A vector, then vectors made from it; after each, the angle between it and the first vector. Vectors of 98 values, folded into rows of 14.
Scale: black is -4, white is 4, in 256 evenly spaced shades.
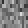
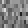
partly opposed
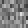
nearly parallel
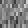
partly opposed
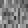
partly aligned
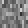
nearly opposite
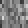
partly opposed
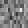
partly opposed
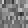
nearly opposite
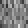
orthogonal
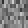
nearly parallel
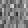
partly opposed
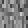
nearly parallel
